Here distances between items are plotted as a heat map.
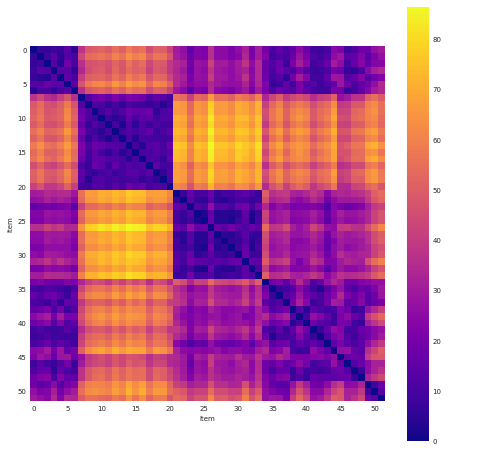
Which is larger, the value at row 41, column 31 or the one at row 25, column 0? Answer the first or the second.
the first
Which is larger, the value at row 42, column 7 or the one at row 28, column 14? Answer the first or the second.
the second
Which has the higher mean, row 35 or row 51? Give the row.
51
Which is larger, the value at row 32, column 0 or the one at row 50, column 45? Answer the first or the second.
the second
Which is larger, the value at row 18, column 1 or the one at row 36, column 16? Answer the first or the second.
the second
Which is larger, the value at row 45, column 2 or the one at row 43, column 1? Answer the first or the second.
the first
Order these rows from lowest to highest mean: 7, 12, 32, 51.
32, 7, 51, 12
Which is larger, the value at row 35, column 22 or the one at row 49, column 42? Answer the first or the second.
the first
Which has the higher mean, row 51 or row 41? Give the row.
51
